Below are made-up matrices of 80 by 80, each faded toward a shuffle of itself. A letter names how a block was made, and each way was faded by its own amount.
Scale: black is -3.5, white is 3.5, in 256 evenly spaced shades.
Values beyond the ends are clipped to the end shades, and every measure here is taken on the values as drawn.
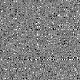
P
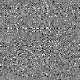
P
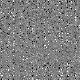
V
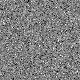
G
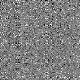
P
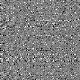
P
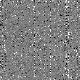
V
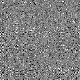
P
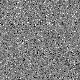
G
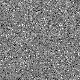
G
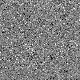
G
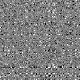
P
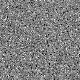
G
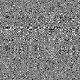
P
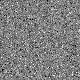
G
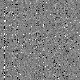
V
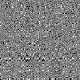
P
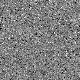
G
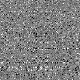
P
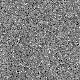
G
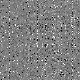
V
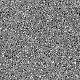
G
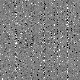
V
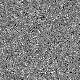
G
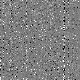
V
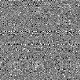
P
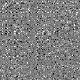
P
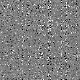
V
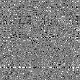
P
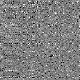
P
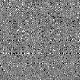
P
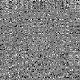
P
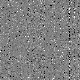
V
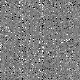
V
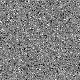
G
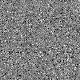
G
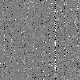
V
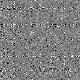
P
